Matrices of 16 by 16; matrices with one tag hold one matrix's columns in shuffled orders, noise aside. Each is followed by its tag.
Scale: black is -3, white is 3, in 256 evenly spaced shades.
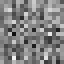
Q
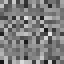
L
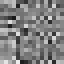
L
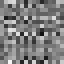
L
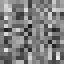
Q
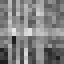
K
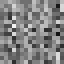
Q
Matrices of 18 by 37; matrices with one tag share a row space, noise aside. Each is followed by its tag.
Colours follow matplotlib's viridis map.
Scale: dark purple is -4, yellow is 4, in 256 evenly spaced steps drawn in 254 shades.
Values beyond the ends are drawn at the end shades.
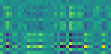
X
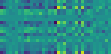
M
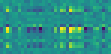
X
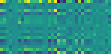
M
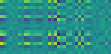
M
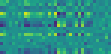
M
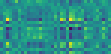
X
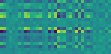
M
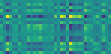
X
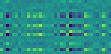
X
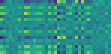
M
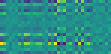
M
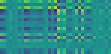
M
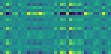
X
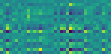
X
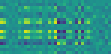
M
